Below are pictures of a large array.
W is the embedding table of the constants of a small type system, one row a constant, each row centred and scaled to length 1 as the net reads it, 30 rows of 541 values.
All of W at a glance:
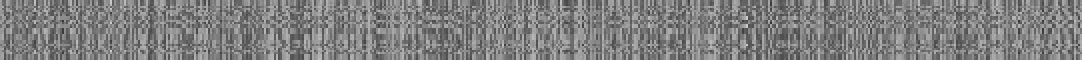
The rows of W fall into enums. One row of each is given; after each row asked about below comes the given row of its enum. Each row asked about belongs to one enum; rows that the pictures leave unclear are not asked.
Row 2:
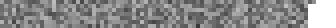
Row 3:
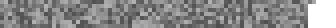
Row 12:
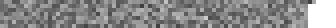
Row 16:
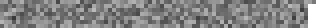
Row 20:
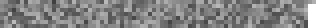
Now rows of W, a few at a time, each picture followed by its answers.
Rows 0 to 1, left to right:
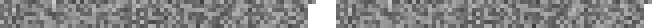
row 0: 2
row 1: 2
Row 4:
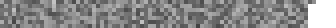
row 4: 2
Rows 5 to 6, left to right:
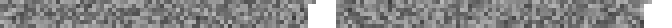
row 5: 16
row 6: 20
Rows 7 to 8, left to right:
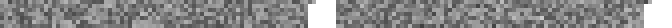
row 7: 3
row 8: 12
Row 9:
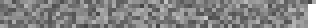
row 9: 12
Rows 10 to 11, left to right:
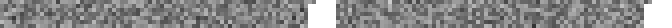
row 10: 16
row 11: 2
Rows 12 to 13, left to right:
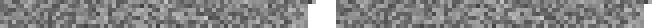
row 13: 12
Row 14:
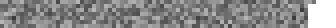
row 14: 16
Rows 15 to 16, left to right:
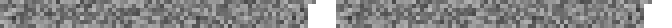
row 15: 16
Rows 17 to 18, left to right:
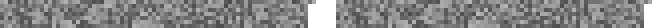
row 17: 3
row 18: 3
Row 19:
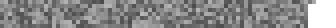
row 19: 3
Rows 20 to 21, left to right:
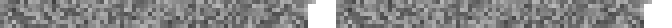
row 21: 20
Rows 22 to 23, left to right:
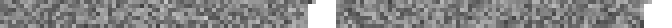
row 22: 12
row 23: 20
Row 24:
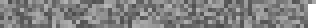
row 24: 3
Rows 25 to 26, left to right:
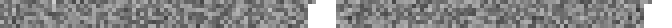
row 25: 2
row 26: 16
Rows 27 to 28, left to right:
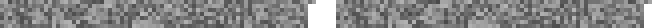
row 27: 3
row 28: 3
